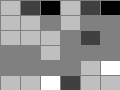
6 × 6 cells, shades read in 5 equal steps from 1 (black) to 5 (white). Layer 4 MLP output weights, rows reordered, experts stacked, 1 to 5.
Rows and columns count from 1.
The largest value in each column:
4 4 5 4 4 5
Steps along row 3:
same same down down up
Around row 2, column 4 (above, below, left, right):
4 3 3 3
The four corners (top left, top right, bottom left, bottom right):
4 1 4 4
